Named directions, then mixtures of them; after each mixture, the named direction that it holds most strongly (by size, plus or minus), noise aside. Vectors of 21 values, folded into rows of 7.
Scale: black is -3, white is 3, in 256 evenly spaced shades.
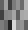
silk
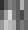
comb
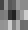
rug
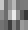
rug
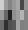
comb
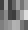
rug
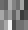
silk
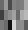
silk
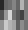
comb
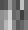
comb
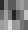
rug
